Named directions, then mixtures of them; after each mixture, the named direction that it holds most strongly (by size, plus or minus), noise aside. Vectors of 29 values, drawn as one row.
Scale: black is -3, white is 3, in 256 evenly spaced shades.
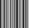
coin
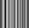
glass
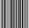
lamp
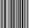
lamp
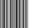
coin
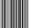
lamp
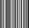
lamp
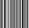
lamp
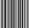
lamp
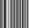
lamp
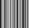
coin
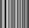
glass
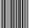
lamp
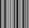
coin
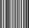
lamp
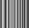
glass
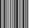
coin
